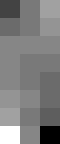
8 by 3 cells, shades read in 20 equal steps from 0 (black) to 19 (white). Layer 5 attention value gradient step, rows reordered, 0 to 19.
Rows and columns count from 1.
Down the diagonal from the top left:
5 9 10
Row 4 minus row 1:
5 0 -3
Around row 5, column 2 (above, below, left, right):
9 10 10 8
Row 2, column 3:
11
